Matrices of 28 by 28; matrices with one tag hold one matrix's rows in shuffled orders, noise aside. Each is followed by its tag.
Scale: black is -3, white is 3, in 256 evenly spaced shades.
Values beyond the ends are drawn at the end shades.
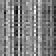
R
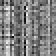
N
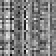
N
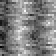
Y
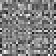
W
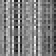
R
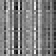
R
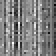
R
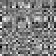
W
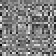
W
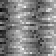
Y
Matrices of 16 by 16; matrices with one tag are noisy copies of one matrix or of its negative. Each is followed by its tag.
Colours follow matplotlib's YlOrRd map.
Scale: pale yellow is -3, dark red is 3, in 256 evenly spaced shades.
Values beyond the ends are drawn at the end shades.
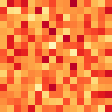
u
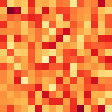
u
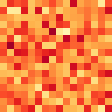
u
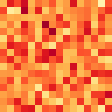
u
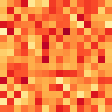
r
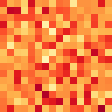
u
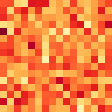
r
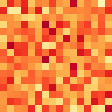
u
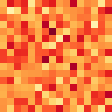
u
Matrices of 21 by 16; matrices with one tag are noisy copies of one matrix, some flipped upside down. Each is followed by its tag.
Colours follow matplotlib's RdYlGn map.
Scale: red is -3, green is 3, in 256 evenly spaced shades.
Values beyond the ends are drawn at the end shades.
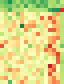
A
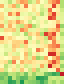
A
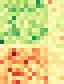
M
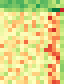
A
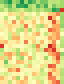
A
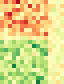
M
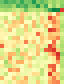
A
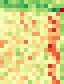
A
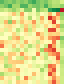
A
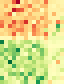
M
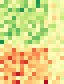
M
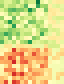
M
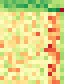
A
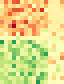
M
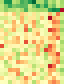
A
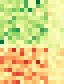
M
